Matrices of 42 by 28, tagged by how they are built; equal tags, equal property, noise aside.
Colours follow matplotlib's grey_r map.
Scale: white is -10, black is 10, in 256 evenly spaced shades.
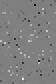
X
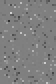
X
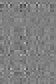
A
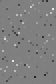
X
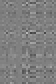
A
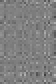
A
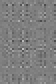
A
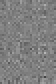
A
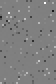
X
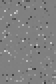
X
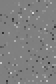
X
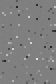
X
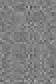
A
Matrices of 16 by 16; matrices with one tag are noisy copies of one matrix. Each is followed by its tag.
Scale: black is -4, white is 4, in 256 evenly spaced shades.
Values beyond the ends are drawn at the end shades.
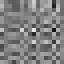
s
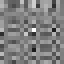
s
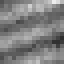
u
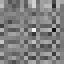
s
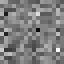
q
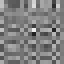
s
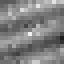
u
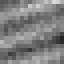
u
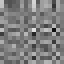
s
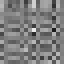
s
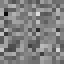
q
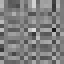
s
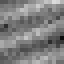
u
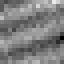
u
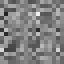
q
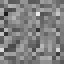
q
